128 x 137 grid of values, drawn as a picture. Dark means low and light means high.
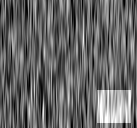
Ninth with the highest average: bottom right. Grain: streaks running down. Mirror symmetry: none. Odd patch: higher, in the bottom right.
